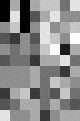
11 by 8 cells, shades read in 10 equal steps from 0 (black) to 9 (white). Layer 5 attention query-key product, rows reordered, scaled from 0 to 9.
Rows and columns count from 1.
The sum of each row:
38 35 43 42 41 37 37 43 35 36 43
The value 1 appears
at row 5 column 7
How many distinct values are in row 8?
4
